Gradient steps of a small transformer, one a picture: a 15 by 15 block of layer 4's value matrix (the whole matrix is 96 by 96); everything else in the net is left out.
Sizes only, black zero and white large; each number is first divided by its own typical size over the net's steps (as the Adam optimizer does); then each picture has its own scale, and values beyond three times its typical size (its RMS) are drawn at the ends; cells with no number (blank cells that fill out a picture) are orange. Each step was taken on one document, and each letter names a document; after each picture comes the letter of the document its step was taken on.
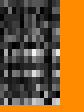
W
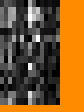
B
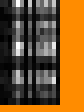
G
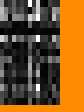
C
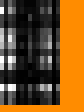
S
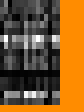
W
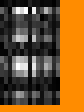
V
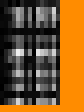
G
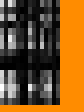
S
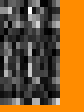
W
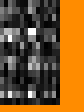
B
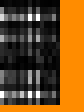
C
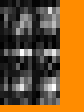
G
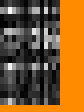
V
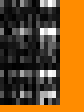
G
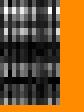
V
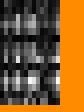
W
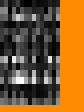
V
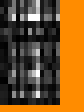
B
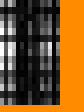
S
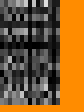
V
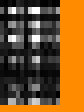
B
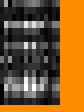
W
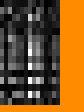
C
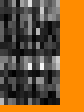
G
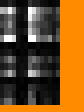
B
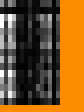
S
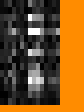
B
